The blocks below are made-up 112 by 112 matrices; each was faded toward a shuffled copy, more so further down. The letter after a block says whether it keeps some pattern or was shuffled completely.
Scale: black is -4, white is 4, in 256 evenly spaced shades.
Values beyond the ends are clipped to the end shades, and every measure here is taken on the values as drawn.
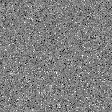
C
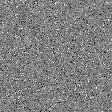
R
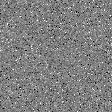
C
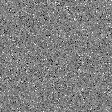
C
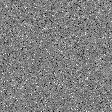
R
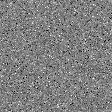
R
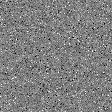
R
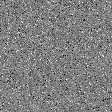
R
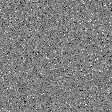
R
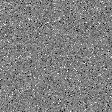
C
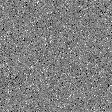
R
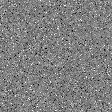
R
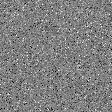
R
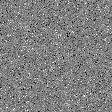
R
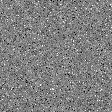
R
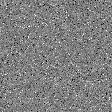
C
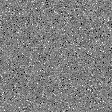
C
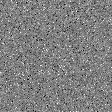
R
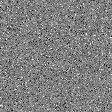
R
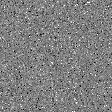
C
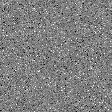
C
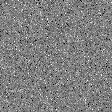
R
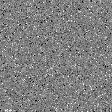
C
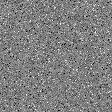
R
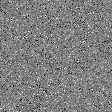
R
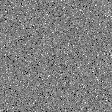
C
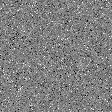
R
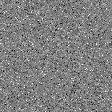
C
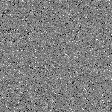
C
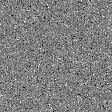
R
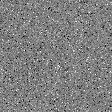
C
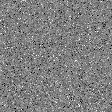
C
